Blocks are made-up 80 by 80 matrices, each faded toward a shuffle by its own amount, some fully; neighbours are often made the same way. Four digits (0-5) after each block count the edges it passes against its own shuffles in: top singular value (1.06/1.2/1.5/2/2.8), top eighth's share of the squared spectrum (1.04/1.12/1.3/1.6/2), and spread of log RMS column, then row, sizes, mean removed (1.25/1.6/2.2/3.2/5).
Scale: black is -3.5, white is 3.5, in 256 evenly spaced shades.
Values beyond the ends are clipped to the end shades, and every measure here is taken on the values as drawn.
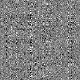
4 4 3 2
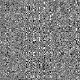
4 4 3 1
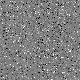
2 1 0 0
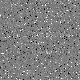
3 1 0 0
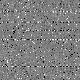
4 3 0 2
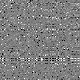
4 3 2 2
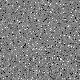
2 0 0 0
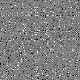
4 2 1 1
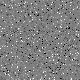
1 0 0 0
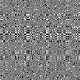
5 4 3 3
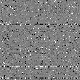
4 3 1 2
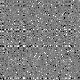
4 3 2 2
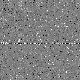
4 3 0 1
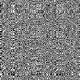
4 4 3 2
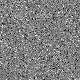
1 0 0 0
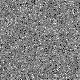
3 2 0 0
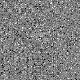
3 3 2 1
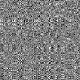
4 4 3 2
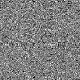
3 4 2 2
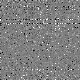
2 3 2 2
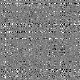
2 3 3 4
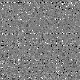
2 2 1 2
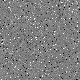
0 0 0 0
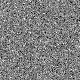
0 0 0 0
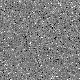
1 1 0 0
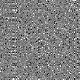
4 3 2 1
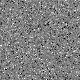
0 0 0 0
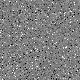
2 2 1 0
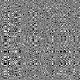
5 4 3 3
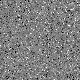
1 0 0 0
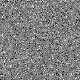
3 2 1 1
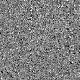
3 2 1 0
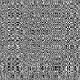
5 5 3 3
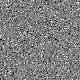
2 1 0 0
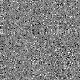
3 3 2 1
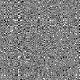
4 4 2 2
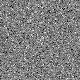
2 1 0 0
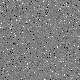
0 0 0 0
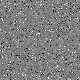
0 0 0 0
